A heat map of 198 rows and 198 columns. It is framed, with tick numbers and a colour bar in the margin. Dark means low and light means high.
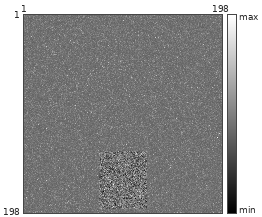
Neither half mirrors the other. An odd patch, rougher than its surroundings, sits in the bottom middle. The bottom middle is the roughest part. The grain is fine, like static. No overall slope runs across the table.
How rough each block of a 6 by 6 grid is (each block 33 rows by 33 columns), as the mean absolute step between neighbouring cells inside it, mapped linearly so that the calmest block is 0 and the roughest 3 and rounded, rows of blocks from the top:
0 0 0 0 0 0
0 0 0 0 0 0
0 0 0 0 0 0
0 0 0 0 0 0
0 0 3 3 0 0
0 0 3 3 0 0
